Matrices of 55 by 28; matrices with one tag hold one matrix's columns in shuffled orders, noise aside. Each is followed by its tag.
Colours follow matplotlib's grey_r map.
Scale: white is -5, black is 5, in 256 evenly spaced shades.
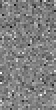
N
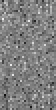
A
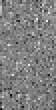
A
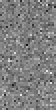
N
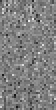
A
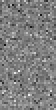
N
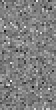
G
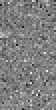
N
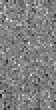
A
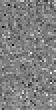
N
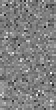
N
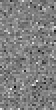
G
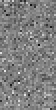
N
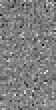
N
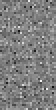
G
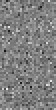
G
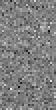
G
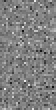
G
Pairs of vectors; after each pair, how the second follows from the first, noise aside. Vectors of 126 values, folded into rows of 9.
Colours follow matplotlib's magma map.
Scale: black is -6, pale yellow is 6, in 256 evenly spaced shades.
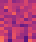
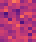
shuffled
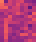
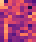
scaled up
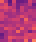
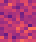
shuffled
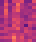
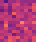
shuffled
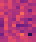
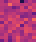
shuffled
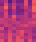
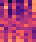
scaled up
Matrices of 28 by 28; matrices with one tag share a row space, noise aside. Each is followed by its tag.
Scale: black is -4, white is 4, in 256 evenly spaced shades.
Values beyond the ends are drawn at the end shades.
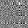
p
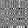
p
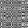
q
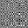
p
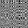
p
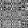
q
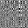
p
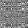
q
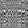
q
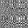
p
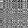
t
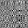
p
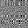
p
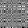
q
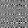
p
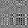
p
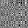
p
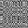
t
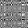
q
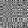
t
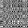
t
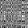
q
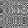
t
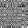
q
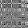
q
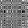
q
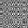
t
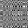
t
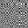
p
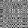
t
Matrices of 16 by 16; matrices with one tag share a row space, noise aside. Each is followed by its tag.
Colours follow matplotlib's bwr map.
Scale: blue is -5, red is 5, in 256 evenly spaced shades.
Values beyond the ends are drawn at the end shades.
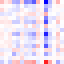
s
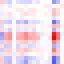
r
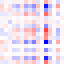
s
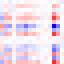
r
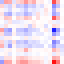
r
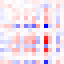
s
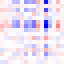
s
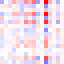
s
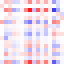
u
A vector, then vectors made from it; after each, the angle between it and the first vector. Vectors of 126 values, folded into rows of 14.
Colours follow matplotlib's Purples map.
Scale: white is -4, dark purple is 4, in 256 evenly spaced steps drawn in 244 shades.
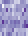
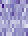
nearly opposite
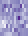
partly opposed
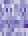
nearly parallel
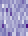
partly aligned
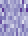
orthogonal
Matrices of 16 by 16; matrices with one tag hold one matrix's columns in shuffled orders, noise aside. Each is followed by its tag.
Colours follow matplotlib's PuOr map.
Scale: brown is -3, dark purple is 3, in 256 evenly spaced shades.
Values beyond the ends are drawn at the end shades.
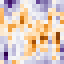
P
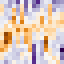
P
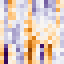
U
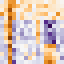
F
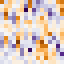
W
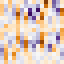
W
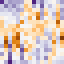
P
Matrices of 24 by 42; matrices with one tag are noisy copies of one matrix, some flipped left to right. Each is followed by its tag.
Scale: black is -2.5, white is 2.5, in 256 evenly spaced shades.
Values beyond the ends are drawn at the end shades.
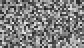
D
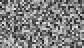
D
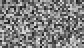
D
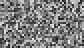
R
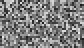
R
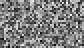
R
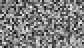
D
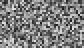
D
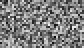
D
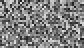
R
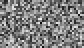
D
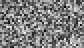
D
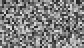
D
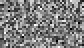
R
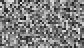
R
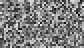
R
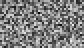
D
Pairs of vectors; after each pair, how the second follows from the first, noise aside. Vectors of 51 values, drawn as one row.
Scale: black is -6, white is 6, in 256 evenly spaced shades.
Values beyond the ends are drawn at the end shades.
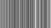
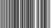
scaled up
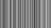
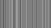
partly zeroed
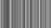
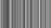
copied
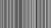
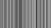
copied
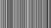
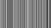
copied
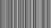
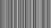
copied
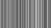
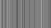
partly zeroed
